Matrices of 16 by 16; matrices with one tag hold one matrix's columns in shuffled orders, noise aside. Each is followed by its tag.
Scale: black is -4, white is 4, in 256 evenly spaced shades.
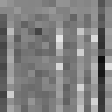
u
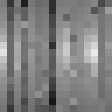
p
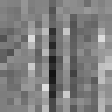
u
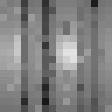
p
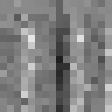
u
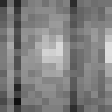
p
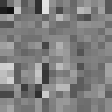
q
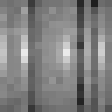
p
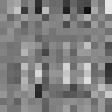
q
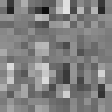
q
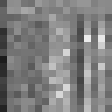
u
